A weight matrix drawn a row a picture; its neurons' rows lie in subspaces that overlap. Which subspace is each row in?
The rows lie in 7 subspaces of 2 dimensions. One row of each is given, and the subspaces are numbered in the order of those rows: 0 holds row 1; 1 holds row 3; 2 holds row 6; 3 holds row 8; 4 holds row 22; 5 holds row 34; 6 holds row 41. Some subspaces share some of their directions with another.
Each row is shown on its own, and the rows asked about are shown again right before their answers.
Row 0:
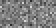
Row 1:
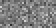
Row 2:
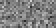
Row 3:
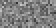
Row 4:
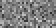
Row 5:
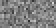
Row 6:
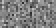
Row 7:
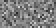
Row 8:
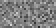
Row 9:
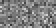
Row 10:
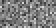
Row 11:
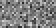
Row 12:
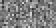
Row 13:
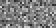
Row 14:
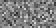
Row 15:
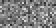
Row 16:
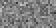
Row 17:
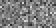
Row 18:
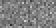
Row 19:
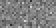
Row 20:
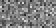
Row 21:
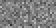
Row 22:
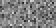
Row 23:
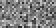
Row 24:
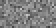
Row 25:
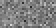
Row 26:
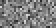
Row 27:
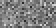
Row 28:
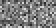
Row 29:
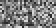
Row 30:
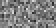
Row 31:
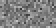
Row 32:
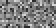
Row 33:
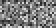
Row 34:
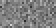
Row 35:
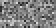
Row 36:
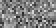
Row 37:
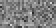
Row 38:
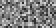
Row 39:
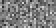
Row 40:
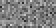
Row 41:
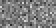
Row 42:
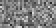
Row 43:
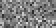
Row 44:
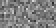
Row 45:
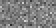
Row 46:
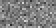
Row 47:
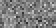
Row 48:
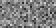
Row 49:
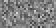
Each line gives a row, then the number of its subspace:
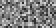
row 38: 1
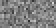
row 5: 4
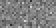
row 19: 0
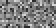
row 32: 4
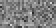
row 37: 2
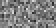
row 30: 4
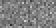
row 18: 4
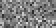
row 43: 6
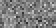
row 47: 6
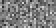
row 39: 2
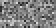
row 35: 1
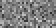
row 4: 6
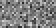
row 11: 0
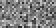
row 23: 0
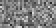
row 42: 2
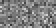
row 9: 0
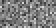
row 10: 2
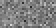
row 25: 6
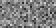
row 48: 3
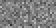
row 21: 3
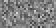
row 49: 3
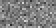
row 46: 5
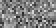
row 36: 6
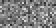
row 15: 0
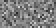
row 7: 3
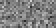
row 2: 0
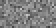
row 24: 5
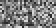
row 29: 2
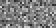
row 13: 4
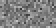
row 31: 5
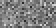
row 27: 6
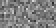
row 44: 4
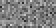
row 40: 3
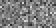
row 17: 1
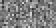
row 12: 2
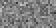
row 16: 1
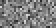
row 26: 5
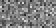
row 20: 3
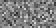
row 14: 3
